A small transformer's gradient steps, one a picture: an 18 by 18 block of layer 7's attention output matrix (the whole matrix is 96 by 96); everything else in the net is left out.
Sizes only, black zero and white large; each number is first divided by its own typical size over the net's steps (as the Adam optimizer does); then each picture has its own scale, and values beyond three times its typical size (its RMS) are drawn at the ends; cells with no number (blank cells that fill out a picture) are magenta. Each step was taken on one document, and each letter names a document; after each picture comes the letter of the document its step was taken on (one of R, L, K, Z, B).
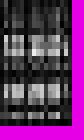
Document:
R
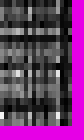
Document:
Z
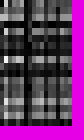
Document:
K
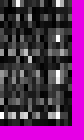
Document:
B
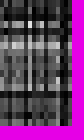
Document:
Z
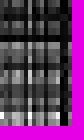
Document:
Z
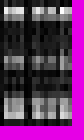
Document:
K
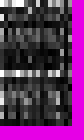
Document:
B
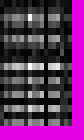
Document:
R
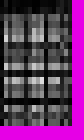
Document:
R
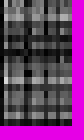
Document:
K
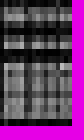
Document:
K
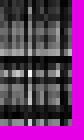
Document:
Z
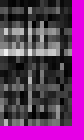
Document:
R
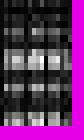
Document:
R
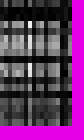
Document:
Z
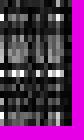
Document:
B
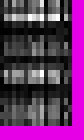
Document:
R
